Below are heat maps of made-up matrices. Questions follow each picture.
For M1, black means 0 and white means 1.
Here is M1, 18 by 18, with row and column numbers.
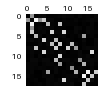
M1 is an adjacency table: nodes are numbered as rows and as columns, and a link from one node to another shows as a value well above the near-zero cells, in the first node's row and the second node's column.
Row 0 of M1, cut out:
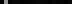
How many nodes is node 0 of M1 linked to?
1
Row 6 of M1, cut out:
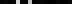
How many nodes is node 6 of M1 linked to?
2
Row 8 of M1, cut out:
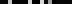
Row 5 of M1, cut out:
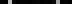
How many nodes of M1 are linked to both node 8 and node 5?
1
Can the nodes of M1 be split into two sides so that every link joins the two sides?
no
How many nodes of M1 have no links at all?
0
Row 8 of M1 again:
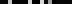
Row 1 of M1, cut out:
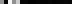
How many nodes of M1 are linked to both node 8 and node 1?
1
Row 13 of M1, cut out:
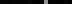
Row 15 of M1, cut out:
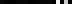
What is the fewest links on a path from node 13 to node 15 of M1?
6
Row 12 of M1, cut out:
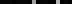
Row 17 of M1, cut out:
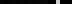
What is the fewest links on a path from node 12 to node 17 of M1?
2
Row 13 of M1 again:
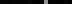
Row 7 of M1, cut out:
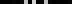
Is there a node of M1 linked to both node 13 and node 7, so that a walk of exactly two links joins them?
yes
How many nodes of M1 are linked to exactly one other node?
5
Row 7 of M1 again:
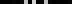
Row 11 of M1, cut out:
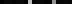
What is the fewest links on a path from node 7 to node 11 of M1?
1
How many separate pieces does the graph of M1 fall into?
1
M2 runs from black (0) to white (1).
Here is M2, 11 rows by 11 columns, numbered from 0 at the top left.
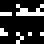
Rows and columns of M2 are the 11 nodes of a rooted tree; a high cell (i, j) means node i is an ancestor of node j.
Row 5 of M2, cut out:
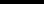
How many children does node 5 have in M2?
0
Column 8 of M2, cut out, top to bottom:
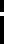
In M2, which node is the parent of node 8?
3
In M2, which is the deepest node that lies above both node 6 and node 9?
2
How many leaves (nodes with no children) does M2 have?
4
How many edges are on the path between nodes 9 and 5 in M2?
1
